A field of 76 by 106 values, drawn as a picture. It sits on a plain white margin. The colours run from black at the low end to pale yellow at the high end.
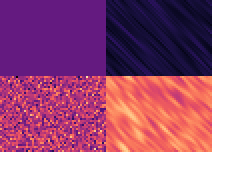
The table splits into 2 rows of 2 panels. Panel 1,1: low, flat. Panel 1,2: very low, slanting down to the right, faint in contrast. Panel 2,1: middling, fine-grained, strong in contrast. Panel 2,2: high, slanting down to the right.
